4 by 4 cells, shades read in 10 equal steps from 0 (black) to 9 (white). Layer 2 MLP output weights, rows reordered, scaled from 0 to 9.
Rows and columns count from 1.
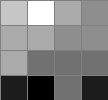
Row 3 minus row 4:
5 4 0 3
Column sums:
20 19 19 15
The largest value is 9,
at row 1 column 2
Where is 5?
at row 1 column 4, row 2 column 3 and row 2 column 4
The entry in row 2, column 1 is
6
